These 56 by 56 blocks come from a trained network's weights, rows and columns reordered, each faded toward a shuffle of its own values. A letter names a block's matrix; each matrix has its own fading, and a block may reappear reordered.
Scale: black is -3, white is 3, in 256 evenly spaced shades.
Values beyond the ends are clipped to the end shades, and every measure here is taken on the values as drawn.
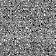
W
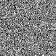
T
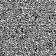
W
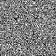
T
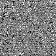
W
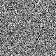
T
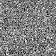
T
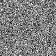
T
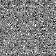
W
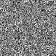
T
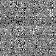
W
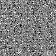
W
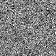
T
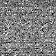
W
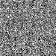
T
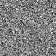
T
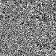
T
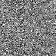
T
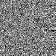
T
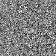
T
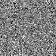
T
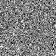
T
